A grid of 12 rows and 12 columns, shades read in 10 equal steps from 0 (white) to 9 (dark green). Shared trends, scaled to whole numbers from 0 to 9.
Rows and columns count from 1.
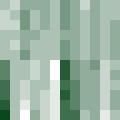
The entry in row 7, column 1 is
6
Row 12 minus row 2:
7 0 -5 1 -2 -2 2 3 0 0 -2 0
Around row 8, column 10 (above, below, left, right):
5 4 4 2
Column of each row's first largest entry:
7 3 3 3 7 3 7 7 1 7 1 1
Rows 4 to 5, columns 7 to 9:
4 4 3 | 5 4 3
